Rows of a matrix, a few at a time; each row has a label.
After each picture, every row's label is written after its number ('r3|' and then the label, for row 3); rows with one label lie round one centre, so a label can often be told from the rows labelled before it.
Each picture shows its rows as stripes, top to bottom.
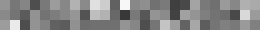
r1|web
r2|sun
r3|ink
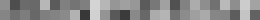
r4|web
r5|sun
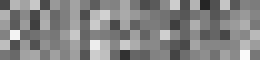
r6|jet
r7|web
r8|web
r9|ink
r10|web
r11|sun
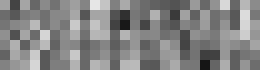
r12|web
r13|sun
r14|sun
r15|web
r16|ink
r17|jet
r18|jet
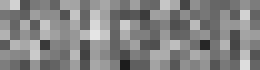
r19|ink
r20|sun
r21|web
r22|web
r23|jet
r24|sun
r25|sun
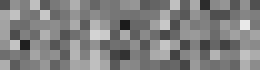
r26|jet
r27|ink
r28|sun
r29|web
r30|ink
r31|sun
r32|web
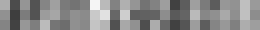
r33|web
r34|web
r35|web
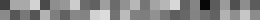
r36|jet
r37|web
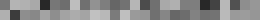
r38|jet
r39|web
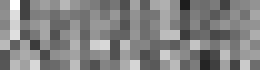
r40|ink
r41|ink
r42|ink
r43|ink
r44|web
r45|jet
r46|jet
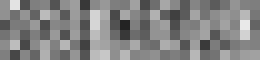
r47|ink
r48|web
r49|sun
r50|sun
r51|ink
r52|web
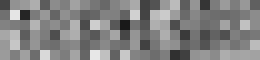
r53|jet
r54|ink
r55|sun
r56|ink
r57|ink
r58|web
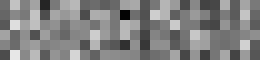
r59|jet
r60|sun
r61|jet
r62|web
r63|sun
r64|jet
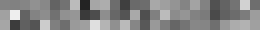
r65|sun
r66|ink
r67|web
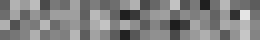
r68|jet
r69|sun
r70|web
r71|sun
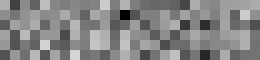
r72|web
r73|sun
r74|jet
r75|web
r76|web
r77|jet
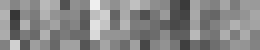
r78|web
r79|web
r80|web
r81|web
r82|ink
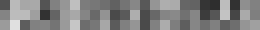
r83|jet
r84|jet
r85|ink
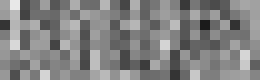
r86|ink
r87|ink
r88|jet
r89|ink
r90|ink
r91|sun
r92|sun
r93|web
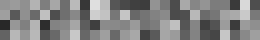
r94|sun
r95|web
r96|jet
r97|jet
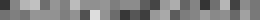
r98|jet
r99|sun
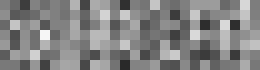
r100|sun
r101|web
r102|jet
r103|web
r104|web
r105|jet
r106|sun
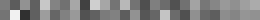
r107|web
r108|ink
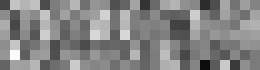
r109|jet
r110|web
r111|web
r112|web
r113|ink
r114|ink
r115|jet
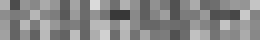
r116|web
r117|sun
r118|web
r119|web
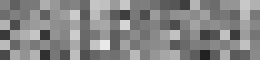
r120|web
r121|sun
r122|web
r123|jet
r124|web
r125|jet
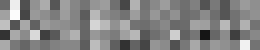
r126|ink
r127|ink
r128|web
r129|jet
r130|sun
